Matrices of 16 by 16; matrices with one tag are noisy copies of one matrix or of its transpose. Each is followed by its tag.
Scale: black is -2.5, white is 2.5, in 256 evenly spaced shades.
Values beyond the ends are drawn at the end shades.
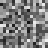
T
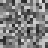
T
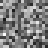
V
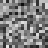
V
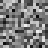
V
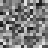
T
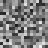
T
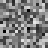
T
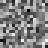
T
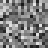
V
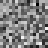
V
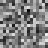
T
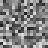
T
